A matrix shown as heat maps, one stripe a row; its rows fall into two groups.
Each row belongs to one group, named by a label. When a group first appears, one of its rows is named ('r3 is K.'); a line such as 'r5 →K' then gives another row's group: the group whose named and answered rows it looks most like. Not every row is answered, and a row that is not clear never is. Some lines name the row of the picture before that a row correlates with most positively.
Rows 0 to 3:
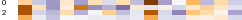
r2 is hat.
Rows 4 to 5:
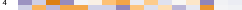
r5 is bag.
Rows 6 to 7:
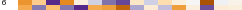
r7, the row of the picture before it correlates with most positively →4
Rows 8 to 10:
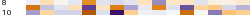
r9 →hat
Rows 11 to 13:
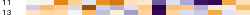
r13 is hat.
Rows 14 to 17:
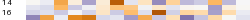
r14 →hat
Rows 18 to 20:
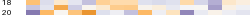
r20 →bag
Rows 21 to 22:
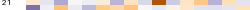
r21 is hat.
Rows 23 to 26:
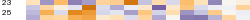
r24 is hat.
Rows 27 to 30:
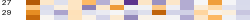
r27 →hat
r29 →hat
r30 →hat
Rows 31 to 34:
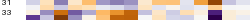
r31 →bag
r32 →bag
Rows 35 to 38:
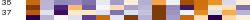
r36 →hat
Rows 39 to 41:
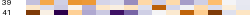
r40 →hat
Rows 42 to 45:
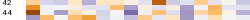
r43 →hat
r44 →hat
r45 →bag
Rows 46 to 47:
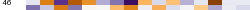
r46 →bag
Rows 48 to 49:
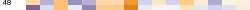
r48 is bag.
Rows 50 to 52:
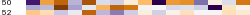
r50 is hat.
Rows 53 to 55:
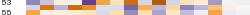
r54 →bag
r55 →hat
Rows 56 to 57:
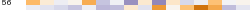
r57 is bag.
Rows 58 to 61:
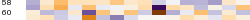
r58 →bag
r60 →hat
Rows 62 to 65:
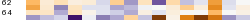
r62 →hat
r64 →bag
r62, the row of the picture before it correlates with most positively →59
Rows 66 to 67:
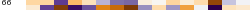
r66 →bag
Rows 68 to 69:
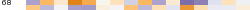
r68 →bag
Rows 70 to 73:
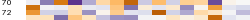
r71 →hat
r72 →hat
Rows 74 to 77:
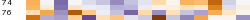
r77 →hat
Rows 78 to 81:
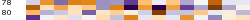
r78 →bag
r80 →hat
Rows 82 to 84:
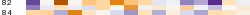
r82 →bag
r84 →bag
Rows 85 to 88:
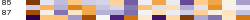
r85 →hat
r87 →hat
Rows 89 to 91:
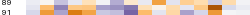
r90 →bag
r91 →bag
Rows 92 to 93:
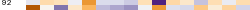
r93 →hat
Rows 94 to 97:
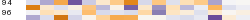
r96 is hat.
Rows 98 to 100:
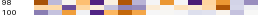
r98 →hat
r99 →bag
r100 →hat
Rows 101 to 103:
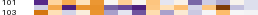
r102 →bag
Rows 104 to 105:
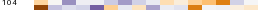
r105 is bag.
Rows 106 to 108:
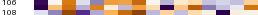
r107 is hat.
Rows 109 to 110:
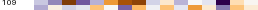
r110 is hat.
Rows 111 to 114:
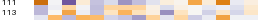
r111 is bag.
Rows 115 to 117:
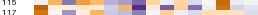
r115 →bag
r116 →hat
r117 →hat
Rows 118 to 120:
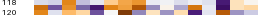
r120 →hat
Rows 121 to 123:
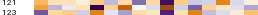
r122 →hat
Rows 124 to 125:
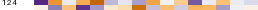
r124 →bag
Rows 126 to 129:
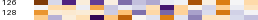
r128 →hat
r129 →hat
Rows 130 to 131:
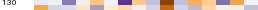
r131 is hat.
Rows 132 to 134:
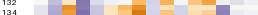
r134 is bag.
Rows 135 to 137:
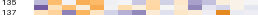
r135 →bag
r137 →bag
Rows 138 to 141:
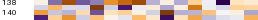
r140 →hat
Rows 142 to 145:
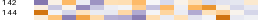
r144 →hat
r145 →bag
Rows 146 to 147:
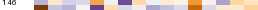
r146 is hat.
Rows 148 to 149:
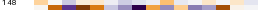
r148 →hat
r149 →bag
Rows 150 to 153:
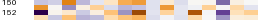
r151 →hat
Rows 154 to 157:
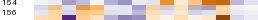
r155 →bag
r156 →bag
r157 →bag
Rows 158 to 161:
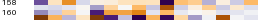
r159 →hat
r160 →hat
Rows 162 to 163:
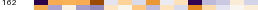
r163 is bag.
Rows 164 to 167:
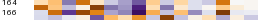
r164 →bag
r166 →bag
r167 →hat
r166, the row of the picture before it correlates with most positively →162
